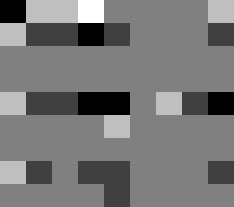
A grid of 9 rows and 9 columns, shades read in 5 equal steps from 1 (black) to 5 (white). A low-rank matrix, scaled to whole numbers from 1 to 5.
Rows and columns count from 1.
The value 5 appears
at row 1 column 4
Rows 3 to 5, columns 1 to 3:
3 3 3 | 3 3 3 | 4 2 2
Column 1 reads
1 4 3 3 4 3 3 4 3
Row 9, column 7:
3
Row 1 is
1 4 4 5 3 3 3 3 4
